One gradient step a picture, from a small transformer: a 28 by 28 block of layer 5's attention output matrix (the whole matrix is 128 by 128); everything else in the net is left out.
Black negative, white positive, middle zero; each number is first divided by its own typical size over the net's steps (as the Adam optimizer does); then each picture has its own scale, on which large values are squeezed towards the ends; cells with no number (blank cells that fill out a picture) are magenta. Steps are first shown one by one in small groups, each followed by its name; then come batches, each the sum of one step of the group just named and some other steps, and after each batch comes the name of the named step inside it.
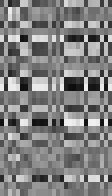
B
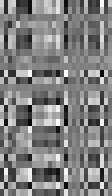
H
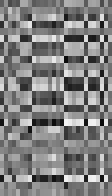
B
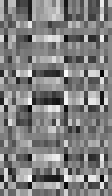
H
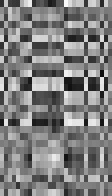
B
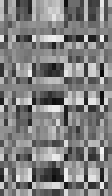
H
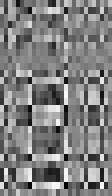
H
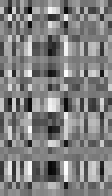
B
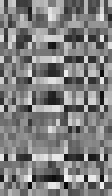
H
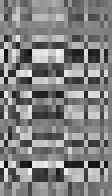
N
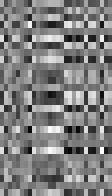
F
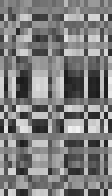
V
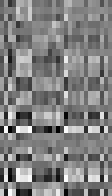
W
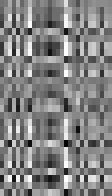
F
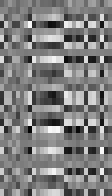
F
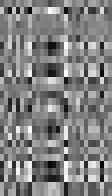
W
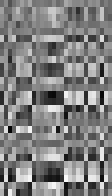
W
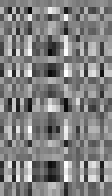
W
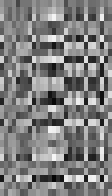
V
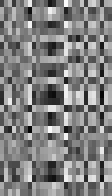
F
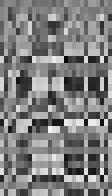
V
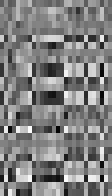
W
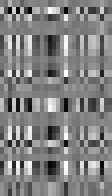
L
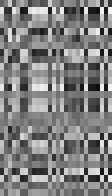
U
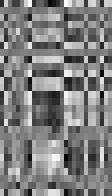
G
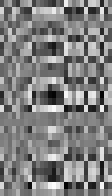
U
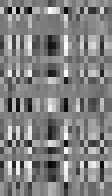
L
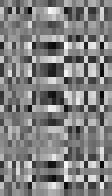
L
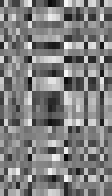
G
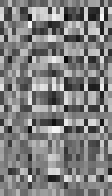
U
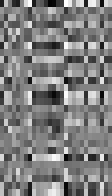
G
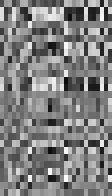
U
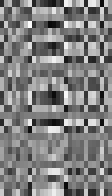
U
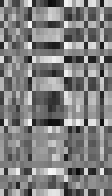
G
